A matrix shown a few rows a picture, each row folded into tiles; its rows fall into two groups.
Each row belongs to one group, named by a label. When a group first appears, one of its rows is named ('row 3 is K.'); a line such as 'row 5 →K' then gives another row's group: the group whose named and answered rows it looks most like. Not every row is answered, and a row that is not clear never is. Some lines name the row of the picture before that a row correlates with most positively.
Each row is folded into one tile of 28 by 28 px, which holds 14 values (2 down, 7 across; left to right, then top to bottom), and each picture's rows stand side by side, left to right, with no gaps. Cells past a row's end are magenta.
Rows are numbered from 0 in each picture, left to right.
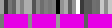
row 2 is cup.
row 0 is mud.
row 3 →mud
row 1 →mud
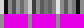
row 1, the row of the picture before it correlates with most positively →1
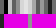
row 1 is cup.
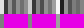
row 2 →mud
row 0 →mud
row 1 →mud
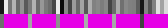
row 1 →cup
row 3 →cup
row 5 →mud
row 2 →mud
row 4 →cup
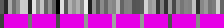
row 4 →cup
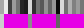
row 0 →cup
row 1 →mud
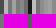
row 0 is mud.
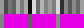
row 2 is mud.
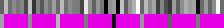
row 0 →cup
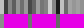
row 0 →mud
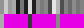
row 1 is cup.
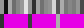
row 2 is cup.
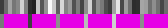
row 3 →cup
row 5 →cup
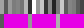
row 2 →cup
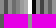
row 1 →mud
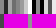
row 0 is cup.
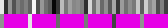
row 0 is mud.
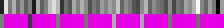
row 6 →mud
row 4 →cup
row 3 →mud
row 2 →mud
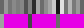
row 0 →cup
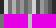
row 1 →cup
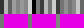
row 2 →cup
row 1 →mud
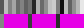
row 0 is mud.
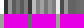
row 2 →mud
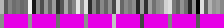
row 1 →mud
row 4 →cup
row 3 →mud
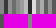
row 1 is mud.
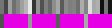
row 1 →mud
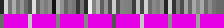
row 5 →cup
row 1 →cup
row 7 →cup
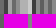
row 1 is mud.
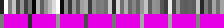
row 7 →mud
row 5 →cup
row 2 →mud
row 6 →mud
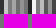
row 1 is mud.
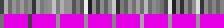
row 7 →mud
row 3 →mud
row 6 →mud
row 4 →mud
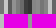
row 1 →cup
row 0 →cup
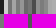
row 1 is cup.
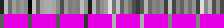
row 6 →mud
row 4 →cup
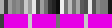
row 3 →cup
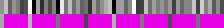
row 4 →cup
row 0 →cup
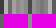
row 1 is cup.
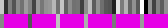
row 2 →cup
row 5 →mud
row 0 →mud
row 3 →cup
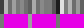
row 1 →cup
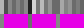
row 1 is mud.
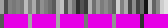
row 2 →cup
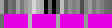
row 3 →cup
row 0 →mud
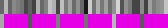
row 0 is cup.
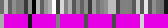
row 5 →cup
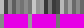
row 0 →mud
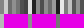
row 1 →mud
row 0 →cup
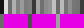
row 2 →cup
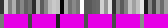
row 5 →mud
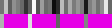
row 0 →cup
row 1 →cup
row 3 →cup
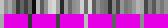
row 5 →mud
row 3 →cup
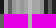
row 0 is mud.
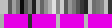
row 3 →cup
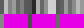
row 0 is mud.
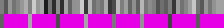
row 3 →cup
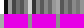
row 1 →mud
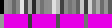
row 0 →cup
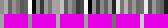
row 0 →cup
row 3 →mud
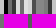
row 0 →mud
